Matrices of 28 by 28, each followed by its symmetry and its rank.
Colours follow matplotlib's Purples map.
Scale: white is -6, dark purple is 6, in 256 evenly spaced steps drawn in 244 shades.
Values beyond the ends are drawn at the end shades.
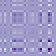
symmetric, rank one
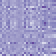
neither, rank three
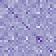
symmetric, rank five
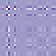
symmetric, rank one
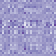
neither, rank three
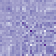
symmetric, rank three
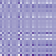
neither, rank one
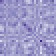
symmetric, rank three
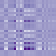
neither, rank one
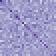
symmetric, rank five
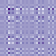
symmetric, rank one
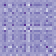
symmetric, rank three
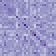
symmetric, rank five
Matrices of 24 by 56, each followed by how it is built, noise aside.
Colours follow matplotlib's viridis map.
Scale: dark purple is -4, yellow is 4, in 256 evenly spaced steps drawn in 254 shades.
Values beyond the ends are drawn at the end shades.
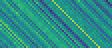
Toeplitz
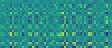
low rank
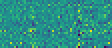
low rank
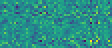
low rank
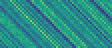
Toeplitz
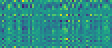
low rank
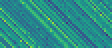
Toeplitz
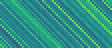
Toeplitz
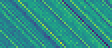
Toeplitz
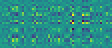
low rank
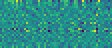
low rank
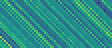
Toeplitz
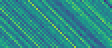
Toeplitz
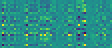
low rank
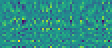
low rank
